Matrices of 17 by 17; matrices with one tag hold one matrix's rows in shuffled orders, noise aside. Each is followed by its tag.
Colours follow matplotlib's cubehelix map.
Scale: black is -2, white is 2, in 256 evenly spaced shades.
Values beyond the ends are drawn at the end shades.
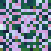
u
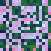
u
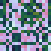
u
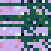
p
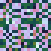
u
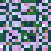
u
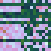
p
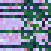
p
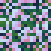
u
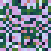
u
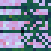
p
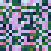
u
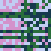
p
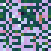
u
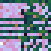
p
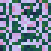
u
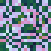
u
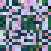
u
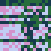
p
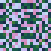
u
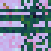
p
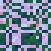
u
